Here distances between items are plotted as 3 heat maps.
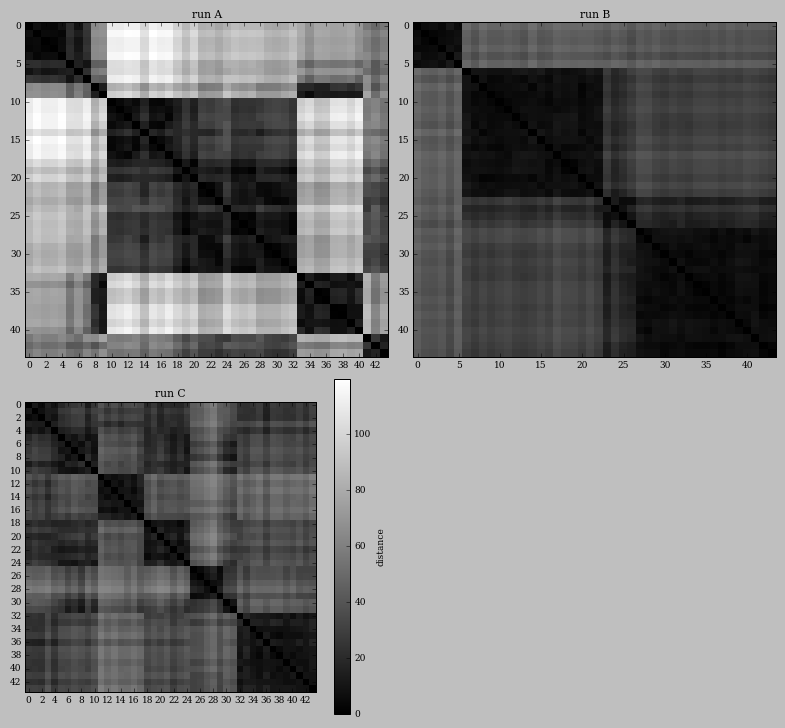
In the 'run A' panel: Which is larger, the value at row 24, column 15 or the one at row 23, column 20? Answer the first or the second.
the first
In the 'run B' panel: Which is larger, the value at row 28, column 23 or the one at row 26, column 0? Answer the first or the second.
the second
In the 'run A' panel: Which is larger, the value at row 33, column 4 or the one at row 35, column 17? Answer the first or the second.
the second
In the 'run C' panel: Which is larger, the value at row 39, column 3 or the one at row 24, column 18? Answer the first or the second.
the first
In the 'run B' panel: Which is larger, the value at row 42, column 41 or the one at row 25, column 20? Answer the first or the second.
the second
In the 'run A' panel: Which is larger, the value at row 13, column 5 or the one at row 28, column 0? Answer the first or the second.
the first
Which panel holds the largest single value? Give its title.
run A
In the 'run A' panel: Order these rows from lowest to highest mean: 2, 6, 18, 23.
23, 18, 6, 2
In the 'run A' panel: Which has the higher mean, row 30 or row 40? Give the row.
40
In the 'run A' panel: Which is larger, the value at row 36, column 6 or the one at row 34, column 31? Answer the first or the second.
the second
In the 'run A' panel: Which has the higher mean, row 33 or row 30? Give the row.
33
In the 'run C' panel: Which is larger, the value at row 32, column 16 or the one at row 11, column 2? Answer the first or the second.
the first
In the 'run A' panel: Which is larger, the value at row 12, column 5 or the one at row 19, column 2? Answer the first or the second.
the first
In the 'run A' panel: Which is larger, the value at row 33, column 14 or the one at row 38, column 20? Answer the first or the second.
the second
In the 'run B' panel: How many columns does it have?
44
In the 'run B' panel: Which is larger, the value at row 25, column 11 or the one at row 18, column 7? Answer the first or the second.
the first
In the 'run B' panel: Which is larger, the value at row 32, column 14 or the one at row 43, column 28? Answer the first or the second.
the first
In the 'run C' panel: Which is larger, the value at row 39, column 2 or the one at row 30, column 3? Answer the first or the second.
the second
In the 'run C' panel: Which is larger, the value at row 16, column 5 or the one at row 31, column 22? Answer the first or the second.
the first
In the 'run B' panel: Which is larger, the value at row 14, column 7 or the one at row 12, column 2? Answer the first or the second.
the second
